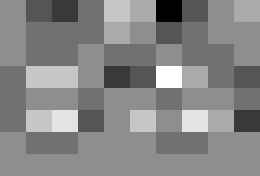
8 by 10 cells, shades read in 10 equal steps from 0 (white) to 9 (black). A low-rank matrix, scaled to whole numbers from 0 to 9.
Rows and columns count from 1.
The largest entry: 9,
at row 1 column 7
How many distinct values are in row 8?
1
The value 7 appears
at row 1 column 3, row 4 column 5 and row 6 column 10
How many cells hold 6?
6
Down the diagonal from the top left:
4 5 5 4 4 2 5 4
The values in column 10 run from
3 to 7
